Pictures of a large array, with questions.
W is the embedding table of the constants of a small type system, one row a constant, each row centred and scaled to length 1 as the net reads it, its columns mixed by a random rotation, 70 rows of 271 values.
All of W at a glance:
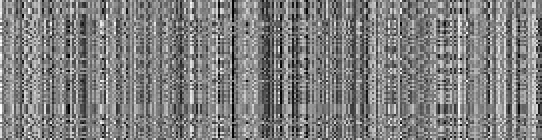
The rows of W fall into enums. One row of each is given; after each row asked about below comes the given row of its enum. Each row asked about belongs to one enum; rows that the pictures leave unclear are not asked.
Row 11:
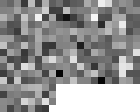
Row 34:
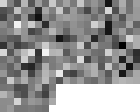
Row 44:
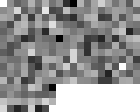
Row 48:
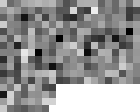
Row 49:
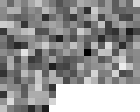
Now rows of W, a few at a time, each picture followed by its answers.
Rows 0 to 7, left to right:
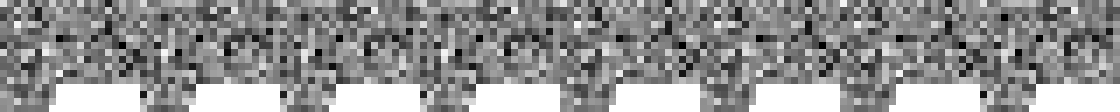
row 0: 34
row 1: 48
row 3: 48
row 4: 34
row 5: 34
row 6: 34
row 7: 48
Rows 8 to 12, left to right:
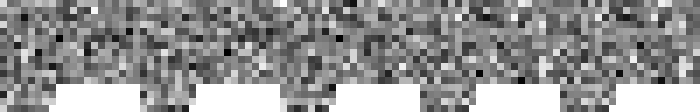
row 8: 48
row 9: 49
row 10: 44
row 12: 11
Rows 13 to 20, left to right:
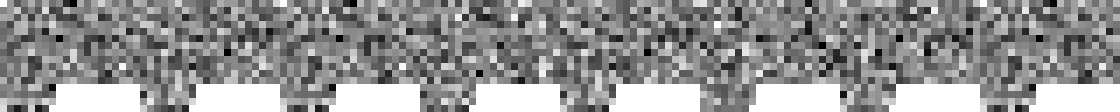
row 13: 44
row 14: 49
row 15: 44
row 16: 11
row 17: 49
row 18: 34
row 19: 48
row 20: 44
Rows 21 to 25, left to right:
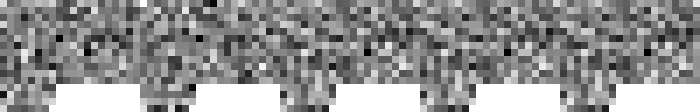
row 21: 48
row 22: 44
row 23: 49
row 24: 49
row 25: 49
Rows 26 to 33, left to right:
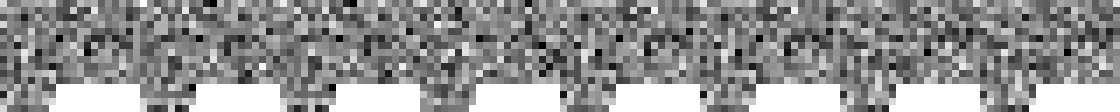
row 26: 48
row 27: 44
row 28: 44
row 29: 34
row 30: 48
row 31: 48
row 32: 49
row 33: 49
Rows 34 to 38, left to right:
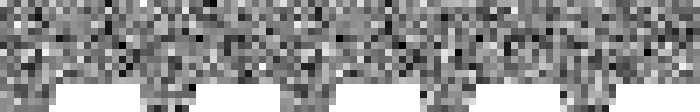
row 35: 44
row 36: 34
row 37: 48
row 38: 49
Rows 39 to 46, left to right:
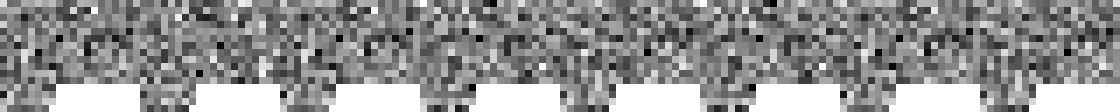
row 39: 48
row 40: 11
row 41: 48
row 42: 44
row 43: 49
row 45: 48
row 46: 49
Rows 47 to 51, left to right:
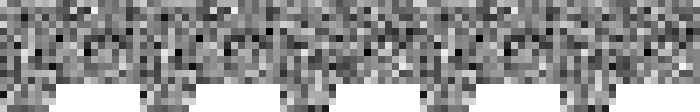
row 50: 48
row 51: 49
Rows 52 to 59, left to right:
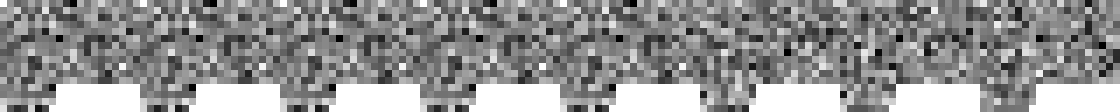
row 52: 44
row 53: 44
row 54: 44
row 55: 44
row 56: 44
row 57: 49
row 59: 34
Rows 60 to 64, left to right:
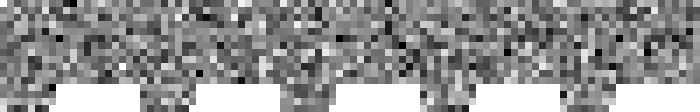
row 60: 44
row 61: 11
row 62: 34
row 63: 49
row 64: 48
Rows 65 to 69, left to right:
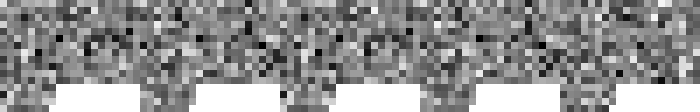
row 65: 48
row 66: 34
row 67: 48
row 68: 34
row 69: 11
